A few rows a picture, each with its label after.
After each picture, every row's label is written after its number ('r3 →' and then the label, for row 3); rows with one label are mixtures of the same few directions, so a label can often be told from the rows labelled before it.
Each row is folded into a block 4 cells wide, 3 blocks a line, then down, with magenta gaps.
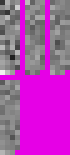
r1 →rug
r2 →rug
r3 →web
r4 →rug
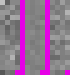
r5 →rug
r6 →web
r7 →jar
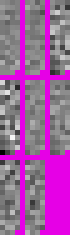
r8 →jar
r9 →jar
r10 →rug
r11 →rug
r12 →web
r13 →rug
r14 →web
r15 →web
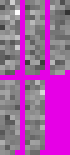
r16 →jar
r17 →jar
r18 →jar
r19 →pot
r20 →jar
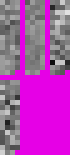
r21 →rug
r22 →rug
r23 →jar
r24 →web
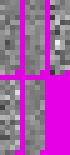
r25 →web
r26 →rug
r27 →web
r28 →jar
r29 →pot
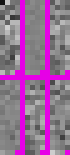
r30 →rug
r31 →rug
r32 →rug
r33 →rug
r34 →rug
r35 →rug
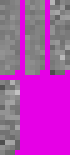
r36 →pot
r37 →rug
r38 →rug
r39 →jar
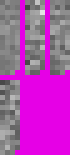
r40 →rug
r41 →jar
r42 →rug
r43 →pot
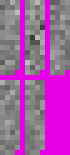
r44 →jar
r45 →pot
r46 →pot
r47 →web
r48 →pot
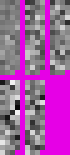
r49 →pot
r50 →pot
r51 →web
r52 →pot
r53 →web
